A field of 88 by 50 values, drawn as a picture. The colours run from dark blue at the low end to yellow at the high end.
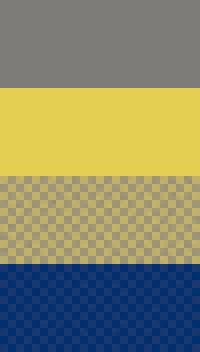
The table splits into 4 rows of 1 panel. Panel 1,1: middling, flat. Panel 2,1: very high, flat. Panel 3,1: high, checkered. Panel 4,1: very low, checkered, faint in contrast.
